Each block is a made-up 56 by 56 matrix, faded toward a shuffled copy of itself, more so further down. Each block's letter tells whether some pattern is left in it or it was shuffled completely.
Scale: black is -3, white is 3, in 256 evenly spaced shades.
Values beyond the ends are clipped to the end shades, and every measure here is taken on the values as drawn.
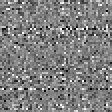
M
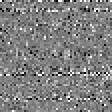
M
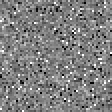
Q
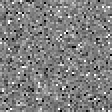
Q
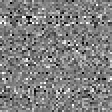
M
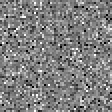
Q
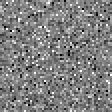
Q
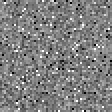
Q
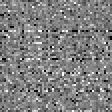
M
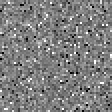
Q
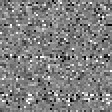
M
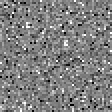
Q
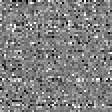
M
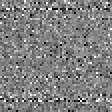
M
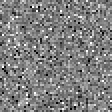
Q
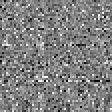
M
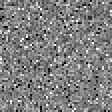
Q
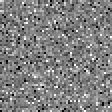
Q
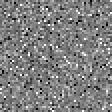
Q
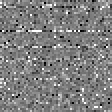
M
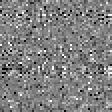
M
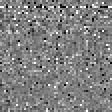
M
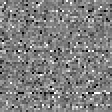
M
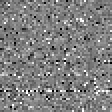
M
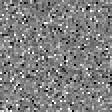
Q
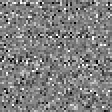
M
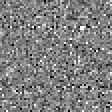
M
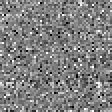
M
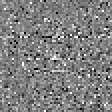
M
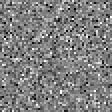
M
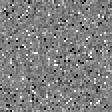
Q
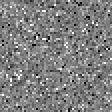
Q
